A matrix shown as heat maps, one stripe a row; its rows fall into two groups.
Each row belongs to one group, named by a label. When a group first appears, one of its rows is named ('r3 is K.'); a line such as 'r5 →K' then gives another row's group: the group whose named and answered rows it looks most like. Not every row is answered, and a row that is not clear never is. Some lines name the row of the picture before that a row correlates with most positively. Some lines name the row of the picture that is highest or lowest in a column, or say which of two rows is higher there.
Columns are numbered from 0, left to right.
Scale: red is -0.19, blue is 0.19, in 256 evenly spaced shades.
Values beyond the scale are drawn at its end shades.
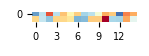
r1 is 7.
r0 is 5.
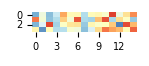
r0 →5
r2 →5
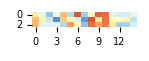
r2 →7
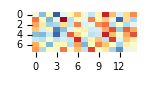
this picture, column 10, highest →5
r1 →7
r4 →5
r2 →7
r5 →5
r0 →5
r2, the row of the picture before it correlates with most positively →0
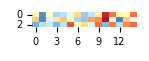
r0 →5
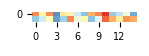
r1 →5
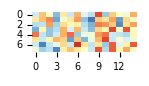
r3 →5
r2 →5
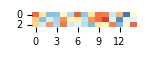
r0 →7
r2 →5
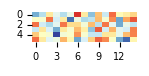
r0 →5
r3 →5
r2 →7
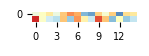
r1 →7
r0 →5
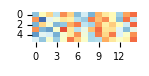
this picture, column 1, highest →1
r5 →5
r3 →7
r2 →5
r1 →7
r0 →5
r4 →5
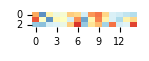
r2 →5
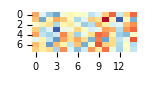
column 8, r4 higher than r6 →No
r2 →5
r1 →7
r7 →7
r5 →5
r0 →5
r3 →5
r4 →7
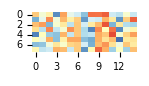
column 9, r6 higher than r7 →Yes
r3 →5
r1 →5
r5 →5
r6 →5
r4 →5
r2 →7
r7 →7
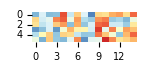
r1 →7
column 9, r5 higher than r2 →Yes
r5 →5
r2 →7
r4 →5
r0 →5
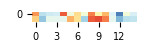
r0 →7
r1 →7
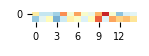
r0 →7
